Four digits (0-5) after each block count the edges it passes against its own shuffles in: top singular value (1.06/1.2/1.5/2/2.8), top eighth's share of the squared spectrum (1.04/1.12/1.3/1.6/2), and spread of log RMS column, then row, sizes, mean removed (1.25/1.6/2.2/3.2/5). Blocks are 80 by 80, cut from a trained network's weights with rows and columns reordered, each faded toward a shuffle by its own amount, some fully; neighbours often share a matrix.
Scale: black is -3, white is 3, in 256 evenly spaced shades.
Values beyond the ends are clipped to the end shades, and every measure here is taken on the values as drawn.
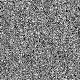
1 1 0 0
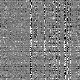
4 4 4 0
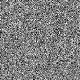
3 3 1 1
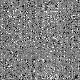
3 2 0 2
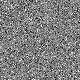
0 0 0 0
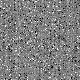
2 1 0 1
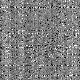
3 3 0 3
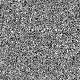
2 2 0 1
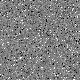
0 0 0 0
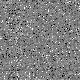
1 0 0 0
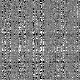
4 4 4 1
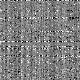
4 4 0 3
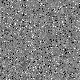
1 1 0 0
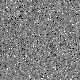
0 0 0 0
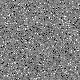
0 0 0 0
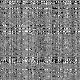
4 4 1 4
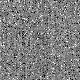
2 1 0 1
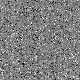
1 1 0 0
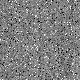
1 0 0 0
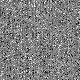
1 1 0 1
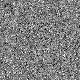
1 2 0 0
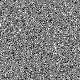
1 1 0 0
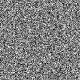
2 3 0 1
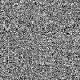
3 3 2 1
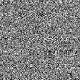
3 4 1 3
